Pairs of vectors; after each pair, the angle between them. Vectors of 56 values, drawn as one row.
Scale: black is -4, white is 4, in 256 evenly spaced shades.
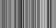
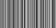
partly opposed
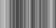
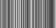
partly opposed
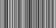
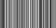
partly opposed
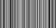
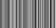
partly opposed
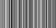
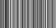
nearly opposite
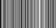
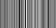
partly aligned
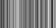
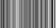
nearly parallel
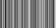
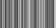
nearly parallel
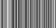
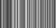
nearly opposite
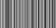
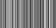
partly opposed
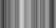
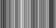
nearly parallel
